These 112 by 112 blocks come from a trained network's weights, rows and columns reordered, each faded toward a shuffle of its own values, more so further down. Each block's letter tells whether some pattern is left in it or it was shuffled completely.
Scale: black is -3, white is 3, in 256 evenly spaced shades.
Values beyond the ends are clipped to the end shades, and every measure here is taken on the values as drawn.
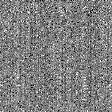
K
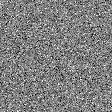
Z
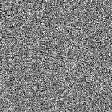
K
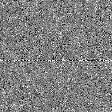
K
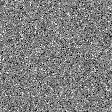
Z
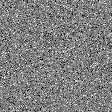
Z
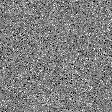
Z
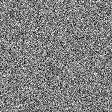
Z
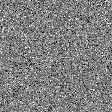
Z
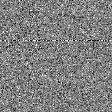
K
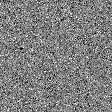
Z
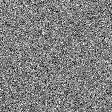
Z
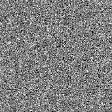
K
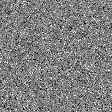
Z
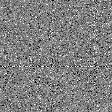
K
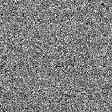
K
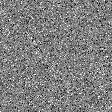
Z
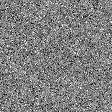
Z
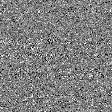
K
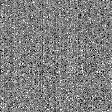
K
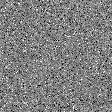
Z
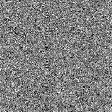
K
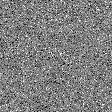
Z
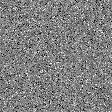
Z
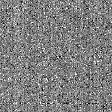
K
